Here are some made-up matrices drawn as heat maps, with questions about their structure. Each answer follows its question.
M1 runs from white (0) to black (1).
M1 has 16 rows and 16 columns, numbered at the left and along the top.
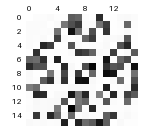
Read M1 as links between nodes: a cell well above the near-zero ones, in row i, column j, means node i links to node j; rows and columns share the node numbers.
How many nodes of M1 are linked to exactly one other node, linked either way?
0
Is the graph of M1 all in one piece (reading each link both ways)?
yes
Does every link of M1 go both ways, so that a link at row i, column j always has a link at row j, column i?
yes
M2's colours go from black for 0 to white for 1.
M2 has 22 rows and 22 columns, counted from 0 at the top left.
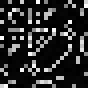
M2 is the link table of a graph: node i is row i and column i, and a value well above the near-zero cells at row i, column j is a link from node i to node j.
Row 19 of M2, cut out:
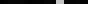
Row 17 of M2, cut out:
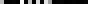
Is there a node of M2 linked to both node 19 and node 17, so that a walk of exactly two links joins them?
no
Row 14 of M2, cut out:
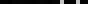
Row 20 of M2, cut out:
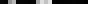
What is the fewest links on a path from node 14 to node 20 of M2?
5
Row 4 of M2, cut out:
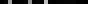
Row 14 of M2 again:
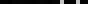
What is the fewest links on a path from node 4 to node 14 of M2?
4
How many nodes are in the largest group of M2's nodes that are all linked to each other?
4
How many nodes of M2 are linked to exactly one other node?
1
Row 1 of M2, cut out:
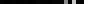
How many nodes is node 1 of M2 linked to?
3
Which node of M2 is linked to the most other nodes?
node 7
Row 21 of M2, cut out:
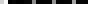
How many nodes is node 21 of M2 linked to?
5
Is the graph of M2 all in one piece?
yes
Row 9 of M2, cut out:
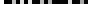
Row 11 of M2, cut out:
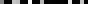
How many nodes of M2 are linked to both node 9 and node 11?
6
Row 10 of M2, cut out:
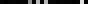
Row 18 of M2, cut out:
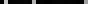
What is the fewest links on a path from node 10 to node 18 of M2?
3
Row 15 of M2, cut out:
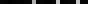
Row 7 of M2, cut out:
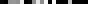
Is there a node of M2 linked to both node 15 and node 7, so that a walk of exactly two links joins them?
yes
